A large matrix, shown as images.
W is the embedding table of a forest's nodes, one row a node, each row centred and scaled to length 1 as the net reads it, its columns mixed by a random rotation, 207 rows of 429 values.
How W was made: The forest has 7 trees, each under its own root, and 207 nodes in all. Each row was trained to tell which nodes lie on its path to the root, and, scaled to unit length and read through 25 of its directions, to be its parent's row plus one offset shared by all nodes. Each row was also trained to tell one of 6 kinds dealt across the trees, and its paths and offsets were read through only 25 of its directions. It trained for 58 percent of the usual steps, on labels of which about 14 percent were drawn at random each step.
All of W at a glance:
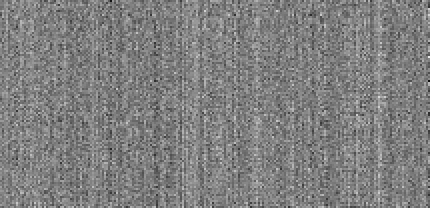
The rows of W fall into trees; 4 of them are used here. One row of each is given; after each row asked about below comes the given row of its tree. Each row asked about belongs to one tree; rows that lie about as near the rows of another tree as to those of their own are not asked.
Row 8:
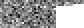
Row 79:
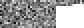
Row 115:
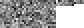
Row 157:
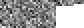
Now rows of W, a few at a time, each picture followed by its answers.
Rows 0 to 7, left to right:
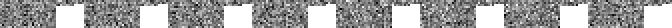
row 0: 157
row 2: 115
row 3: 157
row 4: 79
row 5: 8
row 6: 115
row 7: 157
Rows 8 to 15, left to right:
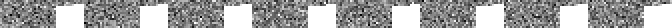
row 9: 157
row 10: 79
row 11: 79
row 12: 157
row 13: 8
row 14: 8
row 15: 8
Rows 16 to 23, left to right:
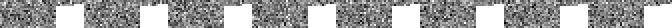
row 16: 8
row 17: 79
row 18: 157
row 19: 79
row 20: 157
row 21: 79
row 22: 157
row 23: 79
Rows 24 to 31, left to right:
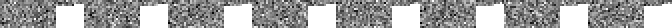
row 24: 157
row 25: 79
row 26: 157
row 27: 157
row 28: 115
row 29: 79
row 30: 8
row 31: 157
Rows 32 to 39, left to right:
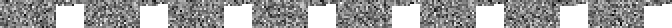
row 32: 157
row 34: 79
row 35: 157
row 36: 8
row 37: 157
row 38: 8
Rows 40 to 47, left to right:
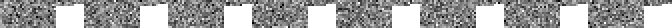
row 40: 8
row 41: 79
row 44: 79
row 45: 157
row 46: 157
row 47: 157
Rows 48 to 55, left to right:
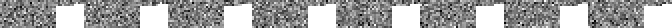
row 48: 157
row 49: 79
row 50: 8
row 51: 79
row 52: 157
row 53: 157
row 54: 115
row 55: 115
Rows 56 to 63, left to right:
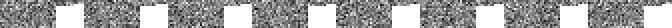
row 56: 8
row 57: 79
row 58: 79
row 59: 79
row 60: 157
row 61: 115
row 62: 8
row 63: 115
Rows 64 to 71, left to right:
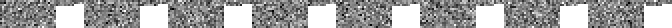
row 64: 115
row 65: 157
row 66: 79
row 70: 8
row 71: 79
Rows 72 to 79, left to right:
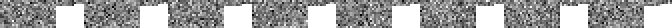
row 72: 115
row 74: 8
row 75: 115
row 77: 79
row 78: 79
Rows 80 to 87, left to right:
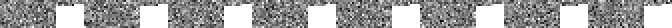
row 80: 157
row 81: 157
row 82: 79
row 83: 157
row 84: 79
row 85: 8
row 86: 157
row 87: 79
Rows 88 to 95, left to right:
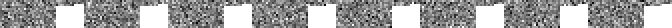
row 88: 115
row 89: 8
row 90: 8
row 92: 79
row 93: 115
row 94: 79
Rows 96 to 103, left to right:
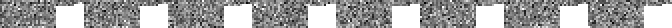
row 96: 115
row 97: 115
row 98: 79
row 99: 8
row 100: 115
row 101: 157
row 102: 115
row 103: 115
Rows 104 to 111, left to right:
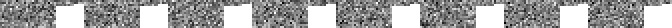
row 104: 8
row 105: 157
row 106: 115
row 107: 115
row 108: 115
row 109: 157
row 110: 157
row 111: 157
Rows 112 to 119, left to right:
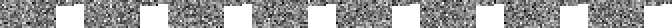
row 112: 8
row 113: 157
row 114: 157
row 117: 79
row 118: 157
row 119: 79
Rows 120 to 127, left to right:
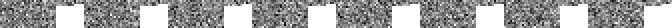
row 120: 79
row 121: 79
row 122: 79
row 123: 157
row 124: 8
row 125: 79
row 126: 115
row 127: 79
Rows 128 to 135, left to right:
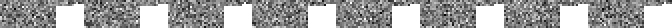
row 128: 79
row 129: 157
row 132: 157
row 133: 157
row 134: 79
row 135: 157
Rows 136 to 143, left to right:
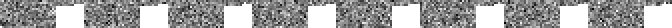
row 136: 157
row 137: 157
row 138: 157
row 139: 8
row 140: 79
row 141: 115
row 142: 157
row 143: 79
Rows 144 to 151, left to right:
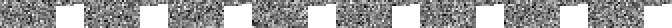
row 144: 8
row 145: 115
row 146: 8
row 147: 157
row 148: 157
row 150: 157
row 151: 115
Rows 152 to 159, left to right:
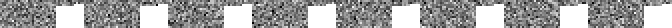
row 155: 157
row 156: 8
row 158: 157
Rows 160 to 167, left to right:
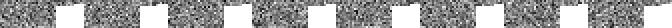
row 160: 8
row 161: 79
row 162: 157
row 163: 157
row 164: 115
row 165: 157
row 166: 8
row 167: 115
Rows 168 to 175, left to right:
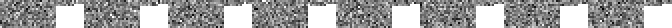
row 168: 157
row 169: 79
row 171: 79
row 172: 157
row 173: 115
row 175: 115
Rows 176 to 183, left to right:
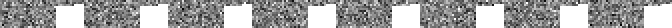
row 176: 115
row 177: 157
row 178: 157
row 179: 79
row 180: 8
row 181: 157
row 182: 79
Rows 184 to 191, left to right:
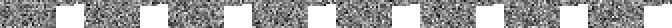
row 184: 157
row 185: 79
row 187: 115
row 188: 157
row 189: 8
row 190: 115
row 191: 79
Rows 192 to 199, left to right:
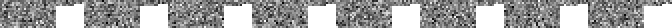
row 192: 115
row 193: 157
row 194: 115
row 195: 115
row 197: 79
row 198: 79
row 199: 115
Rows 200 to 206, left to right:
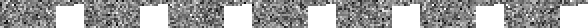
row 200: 115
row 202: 8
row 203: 8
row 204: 79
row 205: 115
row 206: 8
